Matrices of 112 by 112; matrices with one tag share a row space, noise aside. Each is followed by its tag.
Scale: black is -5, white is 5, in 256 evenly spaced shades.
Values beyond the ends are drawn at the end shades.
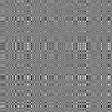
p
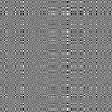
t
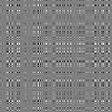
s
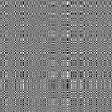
t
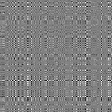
p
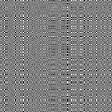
t
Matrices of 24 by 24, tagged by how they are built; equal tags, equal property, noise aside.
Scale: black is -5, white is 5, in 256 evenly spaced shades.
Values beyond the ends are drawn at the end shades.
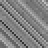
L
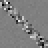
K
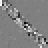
K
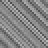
L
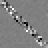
K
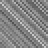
L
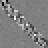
K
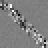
K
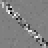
K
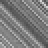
L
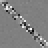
K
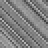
L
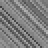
L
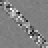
K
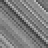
L
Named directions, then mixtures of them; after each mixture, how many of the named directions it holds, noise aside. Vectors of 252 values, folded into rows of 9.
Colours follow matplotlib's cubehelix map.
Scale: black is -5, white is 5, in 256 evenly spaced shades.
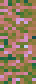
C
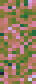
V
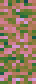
two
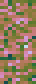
two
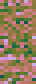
one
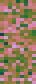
two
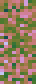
two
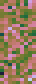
one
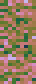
one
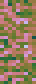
one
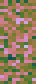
one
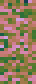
two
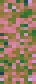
two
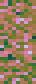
one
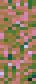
two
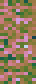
one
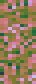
one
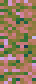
one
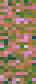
one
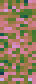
two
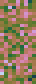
one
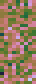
one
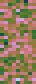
two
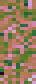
one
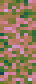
two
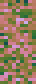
two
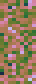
one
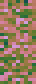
two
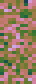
two
